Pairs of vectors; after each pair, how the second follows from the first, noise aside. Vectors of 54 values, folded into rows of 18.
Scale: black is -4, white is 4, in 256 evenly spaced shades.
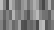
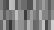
reversed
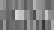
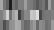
reversed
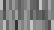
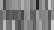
reversed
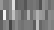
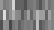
copied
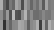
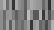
reversed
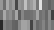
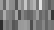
copied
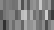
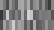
reversed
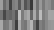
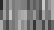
wrapped around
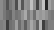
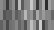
copied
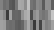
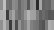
wrapped around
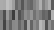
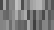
wrapped around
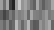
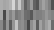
sign-scrambled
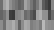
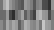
copied
